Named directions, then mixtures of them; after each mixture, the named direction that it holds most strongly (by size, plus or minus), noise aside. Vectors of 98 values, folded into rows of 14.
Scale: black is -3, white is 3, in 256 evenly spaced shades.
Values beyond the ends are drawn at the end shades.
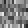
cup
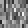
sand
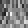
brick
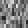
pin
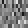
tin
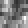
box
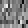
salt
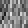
brick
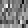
salt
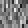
sand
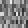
cup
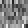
cup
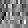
brick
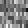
cup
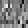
salt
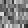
cup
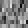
salt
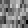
box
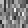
sand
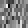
pin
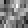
box
